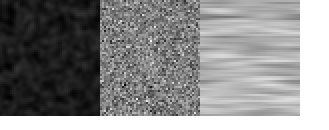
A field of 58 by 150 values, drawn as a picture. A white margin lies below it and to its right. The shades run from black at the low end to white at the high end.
The table splits into one row of 3 panels. Panel 1,1: very low, blotchy, faint in contrast. Panel 1,2: middling, fine-grained, strong in contrast. Panel 1,3: high, streaked across.
